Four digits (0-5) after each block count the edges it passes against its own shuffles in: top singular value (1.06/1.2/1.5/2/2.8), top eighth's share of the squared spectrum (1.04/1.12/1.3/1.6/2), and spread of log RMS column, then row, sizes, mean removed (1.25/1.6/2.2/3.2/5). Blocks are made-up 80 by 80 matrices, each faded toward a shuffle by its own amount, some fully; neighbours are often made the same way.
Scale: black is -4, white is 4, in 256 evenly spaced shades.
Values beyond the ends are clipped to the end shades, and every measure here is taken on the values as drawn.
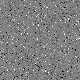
0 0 0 0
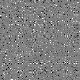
4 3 2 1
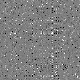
4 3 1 1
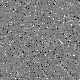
2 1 0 0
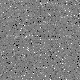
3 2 0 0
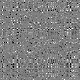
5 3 2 2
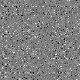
4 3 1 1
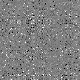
4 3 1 2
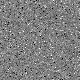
0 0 0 0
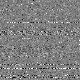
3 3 0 3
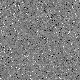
0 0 0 0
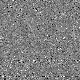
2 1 0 2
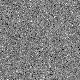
0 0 0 0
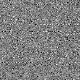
1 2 0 3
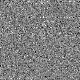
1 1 0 2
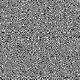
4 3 1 2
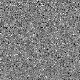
3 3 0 2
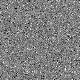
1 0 0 0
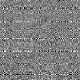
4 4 2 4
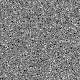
1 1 0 0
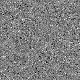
2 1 0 0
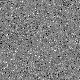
0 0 0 0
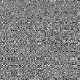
4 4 2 3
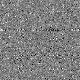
3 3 1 2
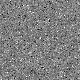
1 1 0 0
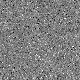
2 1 0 0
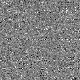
3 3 1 2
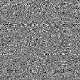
4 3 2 3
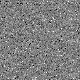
2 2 0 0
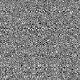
4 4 2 3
